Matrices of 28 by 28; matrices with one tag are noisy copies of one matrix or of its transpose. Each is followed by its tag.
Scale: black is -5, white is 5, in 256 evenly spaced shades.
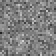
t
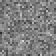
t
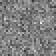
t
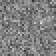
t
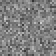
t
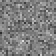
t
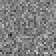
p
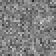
t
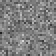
t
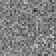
p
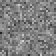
t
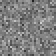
t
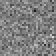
p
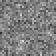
t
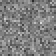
t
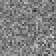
p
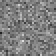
t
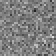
p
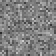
t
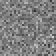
p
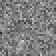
t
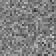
p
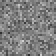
t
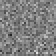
p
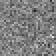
p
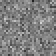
t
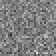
p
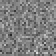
p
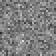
t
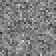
t
